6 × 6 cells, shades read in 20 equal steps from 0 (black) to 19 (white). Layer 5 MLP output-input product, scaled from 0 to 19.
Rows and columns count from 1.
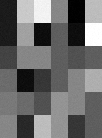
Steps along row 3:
up same down down up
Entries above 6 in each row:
4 3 4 4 5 4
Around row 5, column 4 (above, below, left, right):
7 11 6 10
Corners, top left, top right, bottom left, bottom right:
2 14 10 7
